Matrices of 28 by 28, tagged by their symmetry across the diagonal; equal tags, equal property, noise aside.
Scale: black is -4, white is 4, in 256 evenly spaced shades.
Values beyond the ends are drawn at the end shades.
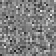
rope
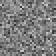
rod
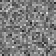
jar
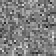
rope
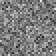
jar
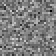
rod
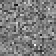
rod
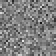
rope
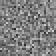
rope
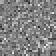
jar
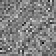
jar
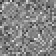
jar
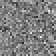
rod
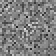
jar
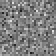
rope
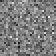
rod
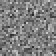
rope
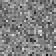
rope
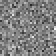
rod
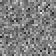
rod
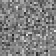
rod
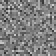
rope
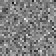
rod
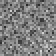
jar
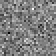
rope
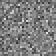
jar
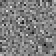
jar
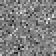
rope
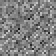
jar
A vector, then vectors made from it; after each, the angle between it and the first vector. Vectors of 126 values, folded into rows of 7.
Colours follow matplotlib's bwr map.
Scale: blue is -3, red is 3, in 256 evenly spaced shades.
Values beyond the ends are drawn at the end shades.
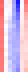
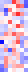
partly opposed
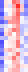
nearly opposite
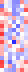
partly aligned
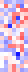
orthogonal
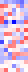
orthogonal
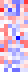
partly aligned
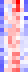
nearly opposite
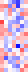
partly aligned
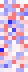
orthogonal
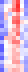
nearly opposite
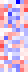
partly aligned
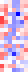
partly aligned
